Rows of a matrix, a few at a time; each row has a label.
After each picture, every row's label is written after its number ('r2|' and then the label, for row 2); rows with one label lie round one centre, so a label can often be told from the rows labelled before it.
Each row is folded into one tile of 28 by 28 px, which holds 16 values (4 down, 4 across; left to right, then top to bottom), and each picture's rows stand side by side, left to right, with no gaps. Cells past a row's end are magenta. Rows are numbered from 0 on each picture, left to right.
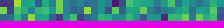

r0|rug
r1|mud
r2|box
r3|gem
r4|rug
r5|box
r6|mud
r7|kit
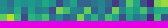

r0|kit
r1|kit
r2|gem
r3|gem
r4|rug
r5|rug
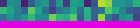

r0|gem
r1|gem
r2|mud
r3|rug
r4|box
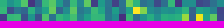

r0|box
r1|rug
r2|mud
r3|mud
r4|rug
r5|gem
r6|mud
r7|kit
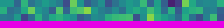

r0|box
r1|gem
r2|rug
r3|gem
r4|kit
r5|mud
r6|rug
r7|box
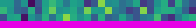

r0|box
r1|rug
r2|mud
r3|rug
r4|box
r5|rug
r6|gem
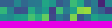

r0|gem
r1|kit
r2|rug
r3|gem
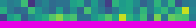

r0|box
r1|gem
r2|kit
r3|gem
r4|mud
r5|rug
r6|mud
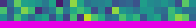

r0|rug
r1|box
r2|rug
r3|kit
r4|gem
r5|box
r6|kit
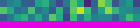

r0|gem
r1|gem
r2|rug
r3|rug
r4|gem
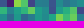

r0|rug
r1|gem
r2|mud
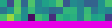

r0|mud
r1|box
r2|mud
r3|kit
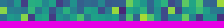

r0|gem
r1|box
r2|gem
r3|gem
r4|rug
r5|kit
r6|rug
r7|box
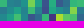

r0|mud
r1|box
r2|kit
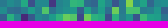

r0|box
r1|gem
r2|kit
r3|kit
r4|rug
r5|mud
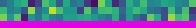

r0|kit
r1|rug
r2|gem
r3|rug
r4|rug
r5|box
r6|kit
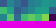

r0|gem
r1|kit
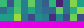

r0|mud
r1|box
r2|rug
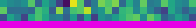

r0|box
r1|mud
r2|rug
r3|rug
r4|mud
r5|box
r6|box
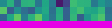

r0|box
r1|mud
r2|rug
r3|mud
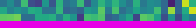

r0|kit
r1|gem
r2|box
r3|kit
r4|box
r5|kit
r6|rug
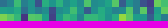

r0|kit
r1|kit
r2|mud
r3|mud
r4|mud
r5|rug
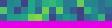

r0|gem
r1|kit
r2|box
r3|box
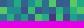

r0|gem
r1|box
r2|rug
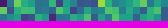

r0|rug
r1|box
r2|gem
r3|rug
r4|kit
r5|mud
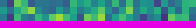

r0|rug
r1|gem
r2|kit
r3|mud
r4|mud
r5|box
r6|kit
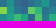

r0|gem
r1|gem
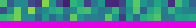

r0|mud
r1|rug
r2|rug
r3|gem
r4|rug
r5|mud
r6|gem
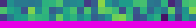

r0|gem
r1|kit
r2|mud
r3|rug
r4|kit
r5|box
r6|rug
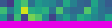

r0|rug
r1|kit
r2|gem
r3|gem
